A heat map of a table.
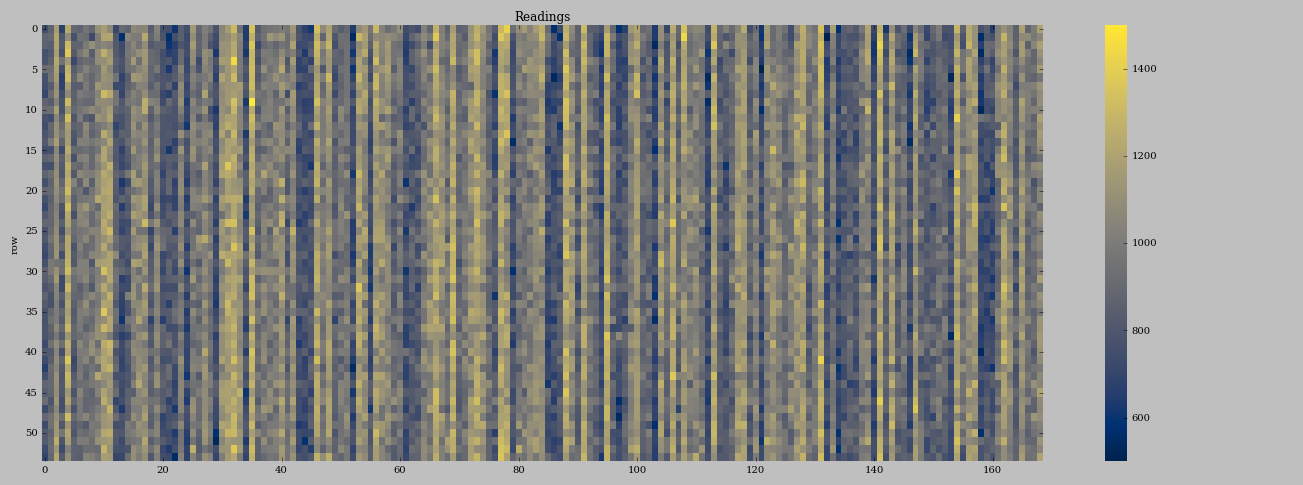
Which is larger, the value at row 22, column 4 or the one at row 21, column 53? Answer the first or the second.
the first
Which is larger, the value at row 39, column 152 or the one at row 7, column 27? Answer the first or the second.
the second
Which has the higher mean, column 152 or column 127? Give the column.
127
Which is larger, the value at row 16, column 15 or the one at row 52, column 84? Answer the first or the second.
the second
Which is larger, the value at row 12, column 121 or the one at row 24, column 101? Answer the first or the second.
the second
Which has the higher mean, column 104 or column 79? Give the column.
104
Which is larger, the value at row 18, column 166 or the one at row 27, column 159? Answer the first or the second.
the first
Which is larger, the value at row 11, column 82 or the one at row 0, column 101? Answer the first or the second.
the first
